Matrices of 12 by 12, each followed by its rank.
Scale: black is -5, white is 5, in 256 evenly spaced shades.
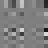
one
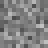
full rank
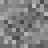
full rank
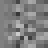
two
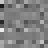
two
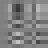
one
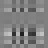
one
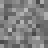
full rank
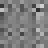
two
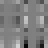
one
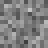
full rank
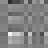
one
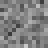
full rank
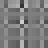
one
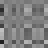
one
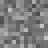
full rank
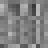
two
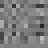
two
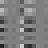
one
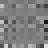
two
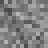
full rank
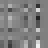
one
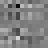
two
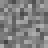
full rank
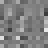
two
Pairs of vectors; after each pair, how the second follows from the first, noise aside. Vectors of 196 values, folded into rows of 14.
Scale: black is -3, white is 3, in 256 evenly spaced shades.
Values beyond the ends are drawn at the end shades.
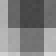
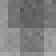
shrunk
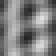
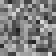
shuffled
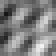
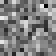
shuffled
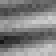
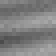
shrunk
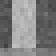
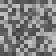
shuffled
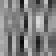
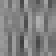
shrunk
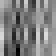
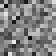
shuffled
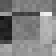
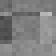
shrunk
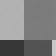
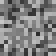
shuffled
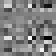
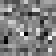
shuffled
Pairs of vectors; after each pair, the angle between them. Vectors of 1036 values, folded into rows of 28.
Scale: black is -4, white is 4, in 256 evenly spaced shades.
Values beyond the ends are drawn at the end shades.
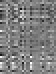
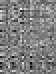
nearly opposite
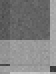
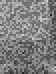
partly opposed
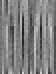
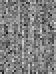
partly opposed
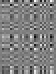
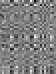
nearly opposite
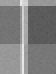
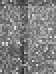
partly opposed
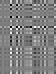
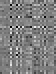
nearly parallel
